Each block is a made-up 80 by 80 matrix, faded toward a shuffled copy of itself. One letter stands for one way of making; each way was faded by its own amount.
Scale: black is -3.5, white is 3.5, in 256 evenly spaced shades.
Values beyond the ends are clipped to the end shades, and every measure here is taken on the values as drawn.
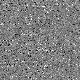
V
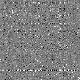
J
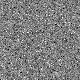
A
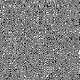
J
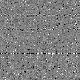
J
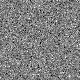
A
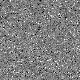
V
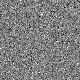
A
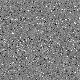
V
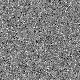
A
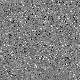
V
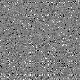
J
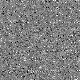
V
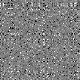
J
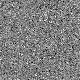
A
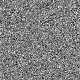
A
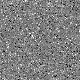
V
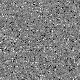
V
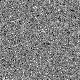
A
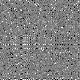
J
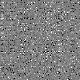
J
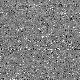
V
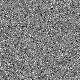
A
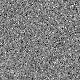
A
